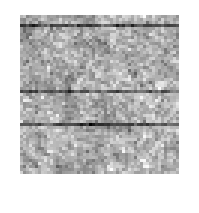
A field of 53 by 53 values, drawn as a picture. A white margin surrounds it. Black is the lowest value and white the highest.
Rows 4, 26 and 37 differ from the rows beside them. The grain runs across in streaks. The values are skewed, with a long tail toward low values.
